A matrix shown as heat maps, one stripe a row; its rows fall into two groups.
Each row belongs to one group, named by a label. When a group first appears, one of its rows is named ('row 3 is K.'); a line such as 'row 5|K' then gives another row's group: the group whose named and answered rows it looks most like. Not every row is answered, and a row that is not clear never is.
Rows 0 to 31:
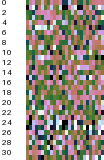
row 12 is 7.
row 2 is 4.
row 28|7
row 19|7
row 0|7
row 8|7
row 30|7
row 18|7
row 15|7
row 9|7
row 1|7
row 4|7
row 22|4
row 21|7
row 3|7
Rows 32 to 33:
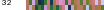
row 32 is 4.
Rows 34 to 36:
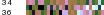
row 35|4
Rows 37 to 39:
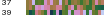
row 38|4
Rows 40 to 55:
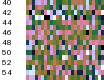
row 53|7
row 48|7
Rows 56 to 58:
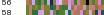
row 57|7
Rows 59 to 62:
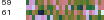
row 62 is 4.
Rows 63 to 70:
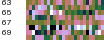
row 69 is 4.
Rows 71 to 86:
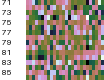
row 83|4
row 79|7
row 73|4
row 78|4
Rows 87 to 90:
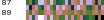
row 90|4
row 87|4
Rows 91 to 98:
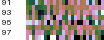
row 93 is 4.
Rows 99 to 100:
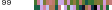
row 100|7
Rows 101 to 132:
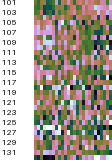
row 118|7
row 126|4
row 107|4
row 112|7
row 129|7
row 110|4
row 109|4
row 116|4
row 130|7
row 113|7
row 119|4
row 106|4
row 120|4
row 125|7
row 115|4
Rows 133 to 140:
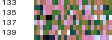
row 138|7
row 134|4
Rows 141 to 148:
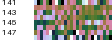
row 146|7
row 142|4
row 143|7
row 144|4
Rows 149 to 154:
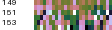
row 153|7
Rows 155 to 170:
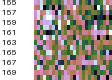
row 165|4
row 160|4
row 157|4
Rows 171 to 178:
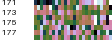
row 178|7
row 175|4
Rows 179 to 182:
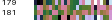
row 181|7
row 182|7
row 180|7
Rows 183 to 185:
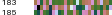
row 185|7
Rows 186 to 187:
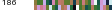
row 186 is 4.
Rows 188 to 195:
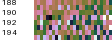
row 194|4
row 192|7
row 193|7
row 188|4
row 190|4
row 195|4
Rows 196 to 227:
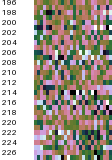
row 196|7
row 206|4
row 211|7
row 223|4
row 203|7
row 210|7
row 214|7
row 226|4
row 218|4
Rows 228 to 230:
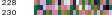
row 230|7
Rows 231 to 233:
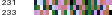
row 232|7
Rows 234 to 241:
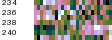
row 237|4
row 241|7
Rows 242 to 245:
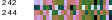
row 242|4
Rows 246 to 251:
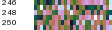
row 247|7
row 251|7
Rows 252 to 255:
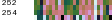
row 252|4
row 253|4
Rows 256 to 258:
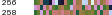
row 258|7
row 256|7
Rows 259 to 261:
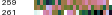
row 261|4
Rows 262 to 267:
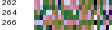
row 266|4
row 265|4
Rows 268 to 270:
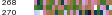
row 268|7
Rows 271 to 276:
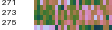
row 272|7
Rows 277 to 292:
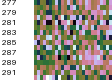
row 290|7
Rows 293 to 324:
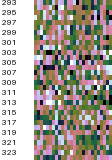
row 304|4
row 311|4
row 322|4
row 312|4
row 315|7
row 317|7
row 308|7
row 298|7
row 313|4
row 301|7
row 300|4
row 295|4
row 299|7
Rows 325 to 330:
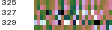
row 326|7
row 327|7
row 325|7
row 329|4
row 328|4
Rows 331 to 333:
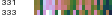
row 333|4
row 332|4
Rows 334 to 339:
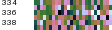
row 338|7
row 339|7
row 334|7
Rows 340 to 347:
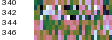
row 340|4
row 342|4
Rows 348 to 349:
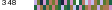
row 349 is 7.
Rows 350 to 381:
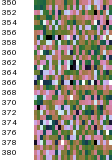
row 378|7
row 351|4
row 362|7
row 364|4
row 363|7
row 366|7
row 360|7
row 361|4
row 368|4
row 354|4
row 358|4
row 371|7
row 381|4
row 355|4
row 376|4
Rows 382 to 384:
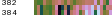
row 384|7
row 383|7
